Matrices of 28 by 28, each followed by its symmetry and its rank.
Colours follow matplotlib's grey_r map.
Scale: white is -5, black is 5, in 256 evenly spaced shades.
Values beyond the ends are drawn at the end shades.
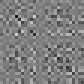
symmetric, rank three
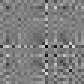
symmetric, rank three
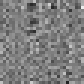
neither, rank five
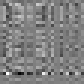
neither, rank two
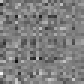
neither, rank five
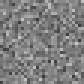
antisymmetric, full rank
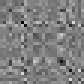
symmetric, rank three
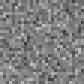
antisymmetric, full rank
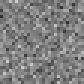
antisymmetric, full rank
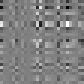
neither, rank two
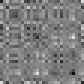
symmetric, rank three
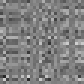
neither, rank three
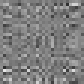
neither, rank three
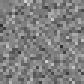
antisymmetric, full rank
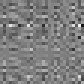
neither, rank three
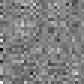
neither, rank five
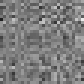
neither, rank three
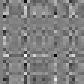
neither, rank two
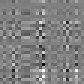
neither, rank two
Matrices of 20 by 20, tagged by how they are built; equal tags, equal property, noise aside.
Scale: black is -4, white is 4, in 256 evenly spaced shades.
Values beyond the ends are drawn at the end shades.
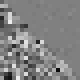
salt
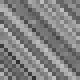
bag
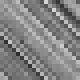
bag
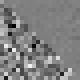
salt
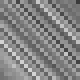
bag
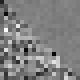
salt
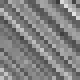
bag
